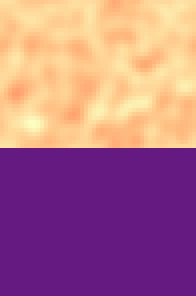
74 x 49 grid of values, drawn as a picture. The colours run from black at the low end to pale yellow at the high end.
The table splits into 2 rows of 1 panel. Panel 1,1: very high, blotchy, faint in contrast. Panel 2,1: low, flat.
